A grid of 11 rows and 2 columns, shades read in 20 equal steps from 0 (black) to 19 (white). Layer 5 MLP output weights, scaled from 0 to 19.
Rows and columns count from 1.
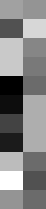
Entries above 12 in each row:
0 1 1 1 0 1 1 1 1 1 0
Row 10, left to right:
19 6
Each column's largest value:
19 16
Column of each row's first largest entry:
1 2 1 1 2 2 2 2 1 1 1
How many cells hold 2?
1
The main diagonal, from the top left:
12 16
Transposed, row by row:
12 6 15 15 0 1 5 2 14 19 11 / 11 16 10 9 8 13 13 13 8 6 8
